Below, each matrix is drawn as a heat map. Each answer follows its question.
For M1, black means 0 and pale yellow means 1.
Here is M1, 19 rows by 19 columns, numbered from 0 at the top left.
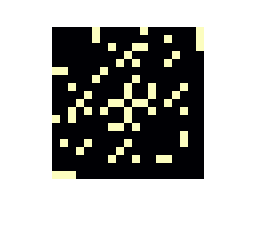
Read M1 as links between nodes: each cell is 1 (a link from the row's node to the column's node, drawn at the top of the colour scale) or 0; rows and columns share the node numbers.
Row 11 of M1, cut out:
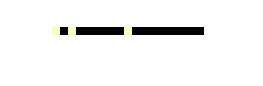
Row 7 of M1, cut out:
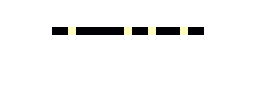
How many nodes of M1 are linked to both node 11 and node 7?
2
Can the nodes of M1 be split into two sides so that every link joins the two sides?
yes
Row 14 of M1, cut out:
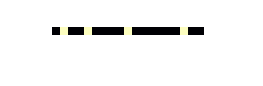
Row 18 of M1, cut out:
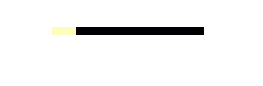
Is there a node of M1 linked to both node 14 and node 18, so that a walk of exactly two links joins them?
yes
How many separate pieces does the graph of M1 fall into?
2
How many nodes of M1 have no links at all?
1
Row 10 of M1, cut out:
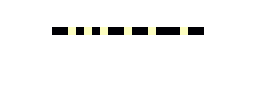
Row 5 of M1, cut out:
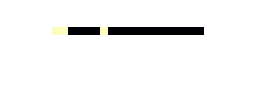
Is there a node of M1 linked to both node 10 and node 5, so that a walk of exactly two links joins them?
yes
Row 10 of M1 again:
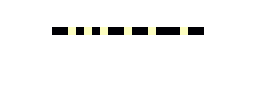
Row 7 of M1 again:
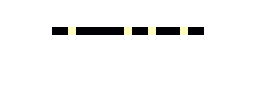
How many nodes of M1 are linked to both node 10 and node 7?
4
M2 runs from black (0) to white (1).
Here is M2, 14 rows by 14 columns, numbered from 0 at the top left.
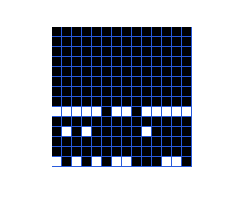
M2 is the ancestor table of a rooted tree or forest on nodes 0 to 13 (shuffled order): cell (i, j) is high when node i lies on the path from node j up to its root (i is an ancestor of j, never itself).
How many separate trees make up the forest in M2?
2
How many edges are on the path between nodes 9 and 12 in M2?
4
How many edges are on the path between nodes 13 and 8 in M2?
1
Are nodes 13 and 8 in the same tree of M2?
yes
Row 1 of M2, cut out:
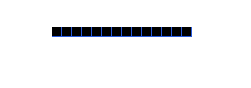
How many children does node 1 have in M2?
0
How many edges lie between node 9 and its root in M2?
2
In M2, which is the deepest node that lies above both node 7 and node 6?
13
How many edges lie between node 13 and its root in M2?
1
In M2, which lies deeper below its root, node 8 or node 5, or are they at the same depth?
the same depth
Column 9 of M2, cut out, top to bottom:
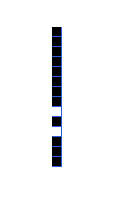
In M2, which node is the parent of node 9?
10
